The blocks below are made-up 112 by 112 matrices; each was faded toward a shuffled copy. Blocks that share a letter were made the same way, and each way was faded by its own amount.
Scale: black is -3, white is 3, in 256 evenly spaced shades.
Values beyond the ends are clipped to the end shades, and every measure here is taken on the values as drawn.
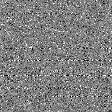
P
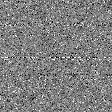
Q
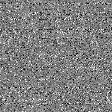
P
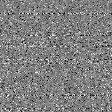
P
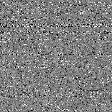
P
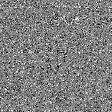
Q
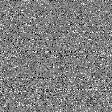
P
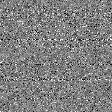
P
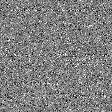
Q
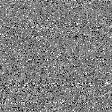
P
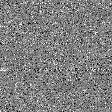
Q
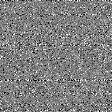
P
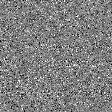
Q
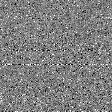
Q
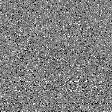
Q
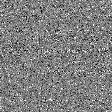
Q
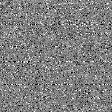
P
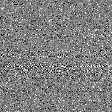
P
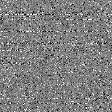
P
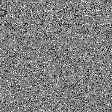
Q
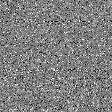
Q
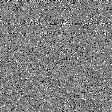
Q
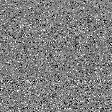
Q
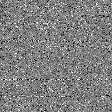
Q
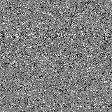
Q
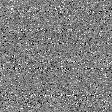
Q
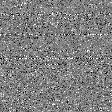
P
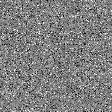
Q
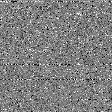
Q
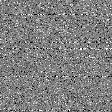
P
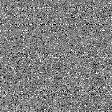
P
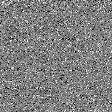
Q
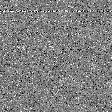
Q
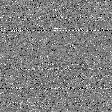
P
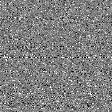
P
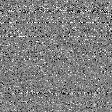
P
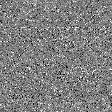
Q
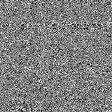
Q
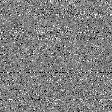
P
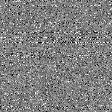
P
